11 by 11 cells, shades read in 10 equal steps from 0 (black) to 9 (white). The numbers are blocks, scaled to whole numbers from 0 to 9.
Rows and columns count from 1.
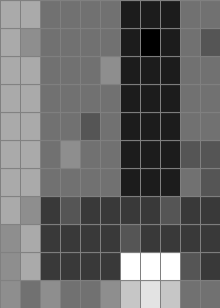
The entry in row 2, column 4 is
4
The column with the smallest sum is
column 8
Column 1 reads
6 6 6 6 6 6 6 6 5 5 5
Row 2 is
6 5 4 4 4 4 1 0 1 4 3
